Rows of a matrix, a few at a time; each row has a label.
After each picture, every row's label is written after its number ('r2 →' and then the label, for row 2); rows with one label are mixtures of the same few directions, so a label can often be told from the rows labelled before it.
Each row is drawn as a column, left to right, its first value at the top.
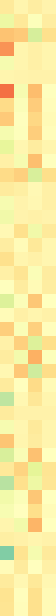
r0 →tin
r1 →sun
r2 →sun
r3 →sun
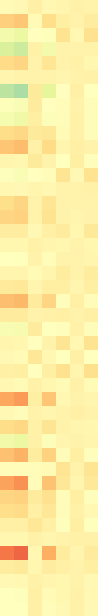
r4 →tin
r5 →tin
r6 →sun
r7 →tin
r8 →sun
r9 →sun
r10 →sun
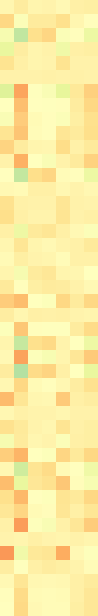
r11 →tin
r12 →sun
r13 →sun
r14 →sun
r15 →tin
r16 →sun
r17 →sun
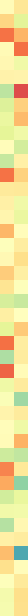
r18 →sun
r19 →tin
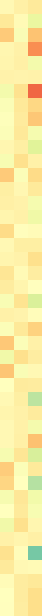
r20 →sun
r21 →sun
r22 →tin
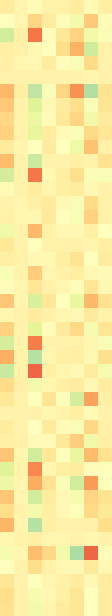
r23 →sun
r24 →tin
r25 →sun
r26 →tin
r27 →tin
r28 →tin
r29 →tin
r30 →sun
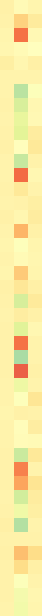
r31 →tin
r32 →sun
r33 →tin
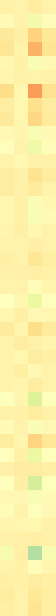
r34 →tin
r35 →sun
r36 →tin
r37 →tin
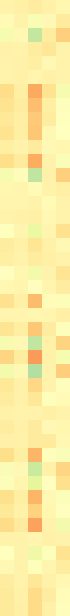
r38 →sun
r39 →sun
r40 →sun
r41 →tin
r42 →sun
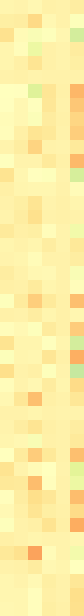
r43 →sun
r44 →tin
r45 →tin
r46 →sun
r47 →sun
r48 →sun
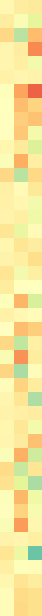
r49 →sun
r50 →sun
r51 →tin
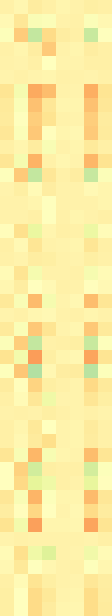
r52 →sun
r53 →sun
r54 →sun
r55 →tin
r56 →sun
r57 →sun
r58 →sun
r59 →sun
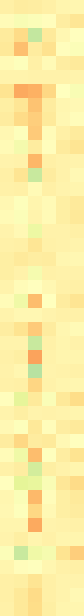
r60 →tin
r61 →tin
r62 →sun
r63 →tin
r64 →tin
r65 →tin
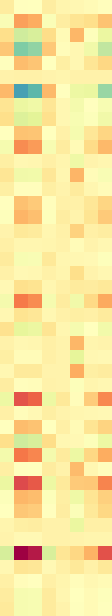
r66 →tin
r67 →tin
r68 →tin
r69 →tin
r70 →tin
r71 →sun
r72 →tin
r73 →tin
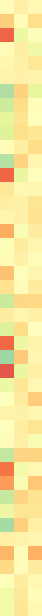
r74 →sun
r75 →sun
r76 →tin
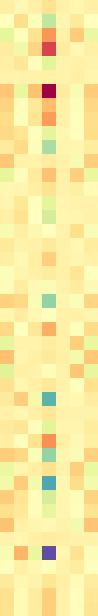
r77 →sun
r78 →tin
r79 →tin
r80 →tin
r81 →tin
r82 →sun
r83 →sun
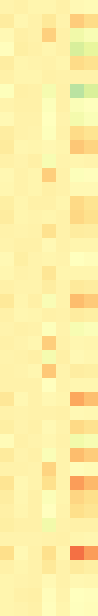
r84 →tin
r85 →tin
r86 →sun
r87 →sun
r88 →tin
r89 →tin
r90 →tin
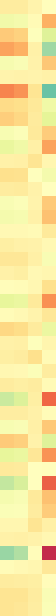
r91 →tin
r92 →tin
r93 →sun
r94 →tin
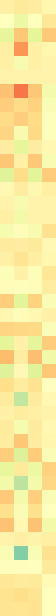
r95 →sun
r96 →tin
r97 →sun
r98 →sun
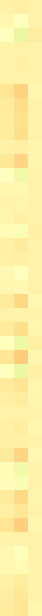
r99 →sun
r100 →sun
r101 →sun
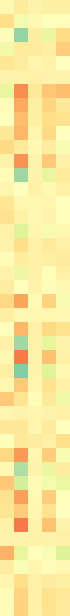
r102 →tin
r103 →sun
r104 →tin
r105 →sun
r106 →tin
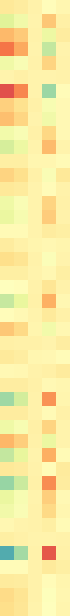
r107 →tin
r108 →tin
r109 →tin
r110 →tin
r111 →sun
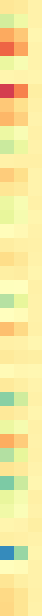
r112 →tin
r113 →tin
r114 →sun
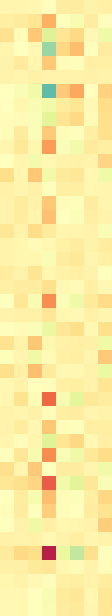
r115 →sun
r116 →tin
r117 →sun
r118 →tin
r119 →tin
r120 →tin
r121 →tin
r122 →sun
